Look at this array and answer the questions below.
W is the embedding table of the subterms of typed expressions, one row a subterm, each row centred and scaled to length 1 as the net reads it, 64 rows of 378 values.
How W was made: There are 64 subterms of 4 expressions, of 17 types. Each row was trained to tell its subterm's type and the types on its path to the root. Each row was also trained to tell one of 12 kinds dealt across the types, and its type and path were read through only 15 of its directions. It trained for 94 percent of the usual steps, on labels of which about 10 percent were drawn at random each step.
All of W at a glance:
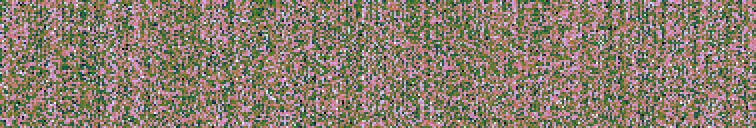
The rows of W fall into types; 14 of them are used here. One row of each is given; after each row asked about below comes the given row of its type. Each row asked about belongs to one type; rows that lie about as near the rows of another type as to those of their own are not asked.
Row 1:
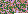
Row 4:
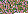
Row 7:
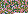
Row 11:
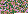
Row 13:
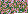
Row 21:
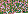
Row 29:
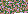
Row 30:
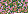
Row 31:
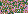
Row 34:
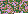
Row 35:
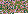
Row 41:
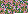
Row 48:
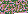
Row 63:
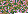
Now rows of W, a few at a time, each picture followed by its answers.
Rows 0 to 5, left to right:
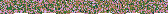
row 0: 1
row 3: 29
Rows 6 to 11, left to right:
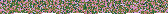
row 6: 7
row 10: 48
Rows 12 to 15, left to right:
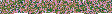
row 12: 63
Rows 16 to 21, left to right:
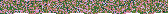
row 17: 34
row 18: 1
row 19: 1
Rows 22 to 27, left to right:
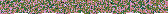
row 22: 30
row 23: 63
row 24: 29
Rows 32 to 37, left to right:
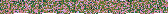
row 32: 31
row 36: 35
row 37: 30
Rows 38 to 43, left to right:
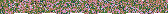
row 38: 21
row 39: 48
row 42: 1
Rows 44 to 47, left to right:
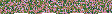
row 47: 29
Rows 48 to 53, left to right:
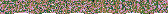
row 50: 31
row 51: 30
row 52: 34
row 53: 7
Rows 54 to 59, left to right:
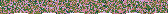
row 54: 63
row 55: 48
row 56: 30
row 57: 11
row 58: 34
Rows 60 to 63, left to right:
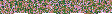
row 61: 21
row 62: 48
